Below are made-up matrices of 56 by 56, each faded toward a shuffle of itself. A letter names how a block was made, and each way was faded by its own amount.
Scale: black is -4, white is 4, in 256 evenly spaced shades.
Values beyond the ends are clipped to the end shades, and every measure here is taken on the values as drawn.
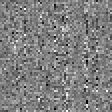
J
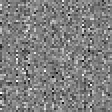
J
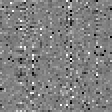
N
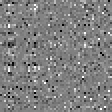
N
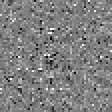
N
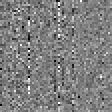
J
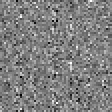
J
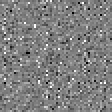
N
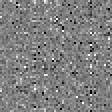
N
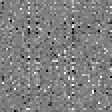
N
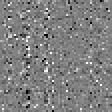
N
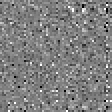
N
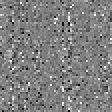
N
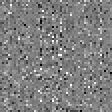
N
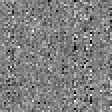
J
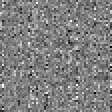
J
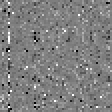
N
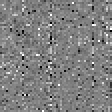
N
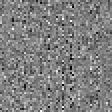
J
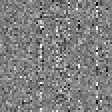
J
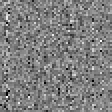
J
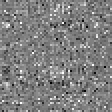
N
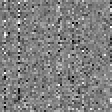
J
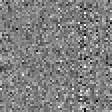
J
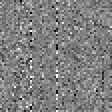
J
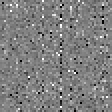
N
